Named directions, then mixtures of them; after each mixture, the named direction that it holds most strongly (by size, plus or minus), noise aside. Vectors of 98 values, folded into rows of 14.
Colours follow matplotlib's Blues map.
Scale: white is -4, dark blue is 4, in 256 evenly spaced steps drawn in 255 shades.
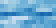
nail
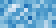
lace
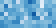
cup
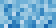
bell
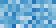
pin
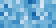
cup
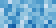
bell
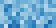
bell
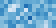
lace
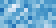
lace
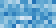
pin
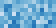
bell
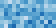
bell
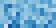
bell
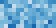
bell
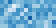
lace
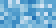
cup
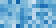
pin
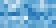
nail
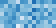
pin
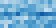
nail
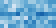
nail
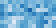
nail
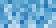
bell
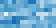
nail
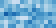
nail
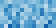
bell
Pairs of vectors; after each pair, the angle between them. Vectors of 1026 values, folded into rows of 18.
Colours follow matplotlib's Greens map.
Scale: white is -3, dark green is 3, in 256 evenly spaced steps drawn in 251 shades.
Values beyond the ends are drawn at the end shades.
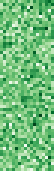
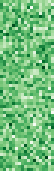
nearly opposite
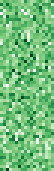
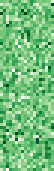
nearly opposite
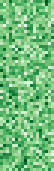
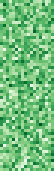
nearly opposite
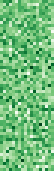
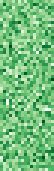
partly opposed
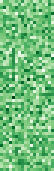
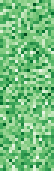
partly aligned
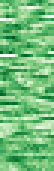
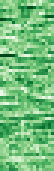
nearly opposite
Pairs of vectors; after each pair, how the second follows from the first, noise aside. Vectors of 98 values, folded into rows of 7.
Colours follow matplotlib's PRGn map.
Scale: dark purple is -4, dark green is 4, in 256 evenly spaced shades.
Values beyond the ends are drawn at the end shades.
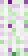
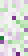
shuffled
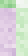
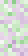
shuffled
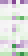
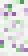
shuffled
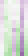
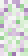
shuffled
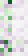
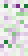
shuffled
